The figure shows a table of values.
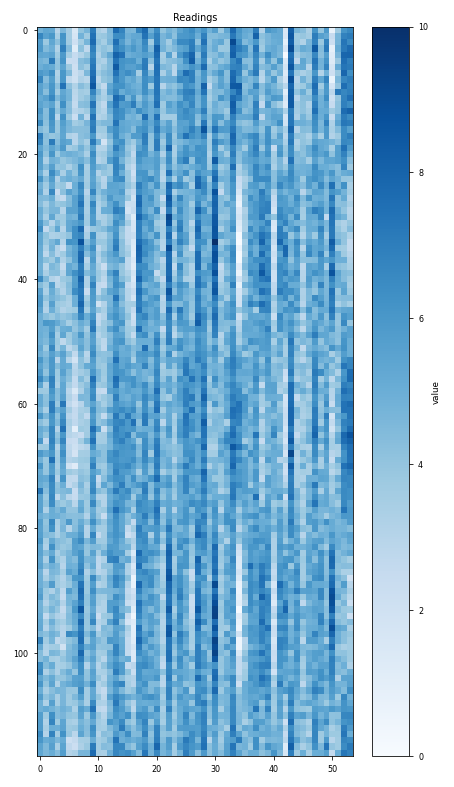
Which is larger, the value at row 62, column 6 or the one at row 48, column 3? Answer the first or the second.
the second
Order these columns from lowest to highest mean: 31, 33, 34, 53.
34, 31, 53, 33
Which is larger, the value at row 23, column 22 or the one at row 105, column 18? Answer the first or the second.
the first
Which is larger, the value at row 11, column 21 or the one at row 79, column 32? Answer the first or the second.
the second
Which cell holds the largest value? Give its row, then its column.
34, 30
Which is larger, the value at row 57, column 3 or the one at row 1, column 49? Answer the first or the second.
the second
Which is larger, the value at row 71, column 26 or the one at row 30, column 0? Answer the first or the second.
the first
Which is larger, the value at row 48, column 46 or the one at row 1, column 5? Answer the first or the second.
the first
